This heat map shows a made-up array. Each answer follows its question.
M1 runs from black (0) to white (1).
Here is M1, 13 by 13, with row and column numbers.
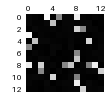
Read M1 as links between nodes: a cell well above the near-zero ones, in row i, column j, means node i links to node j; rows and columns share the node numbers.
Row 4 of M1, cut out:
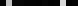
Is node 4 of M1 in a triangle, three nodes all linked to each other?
no
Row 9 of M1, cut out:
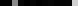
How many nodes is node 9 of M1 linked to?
2
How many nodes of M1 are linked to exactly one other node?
7
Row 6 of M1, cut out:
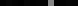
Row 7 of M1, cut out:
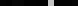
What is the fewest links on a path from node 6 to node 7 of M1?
2
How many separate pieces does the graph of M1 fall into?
1
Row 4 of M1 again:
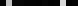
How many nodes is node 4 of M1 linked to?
2
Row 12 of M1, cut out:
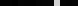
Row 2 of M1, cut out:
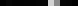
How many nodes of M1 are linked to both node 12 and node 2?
1
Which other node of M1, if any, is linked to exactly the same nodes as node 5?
node 3
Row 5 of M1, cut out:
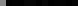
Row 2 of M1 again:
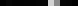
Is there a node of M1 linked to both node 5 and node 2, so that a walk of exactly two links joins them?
no
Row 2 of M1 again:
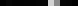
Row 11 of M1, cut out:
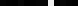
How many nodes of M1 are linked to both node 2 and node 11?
1
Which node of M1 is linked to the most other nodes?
node 8
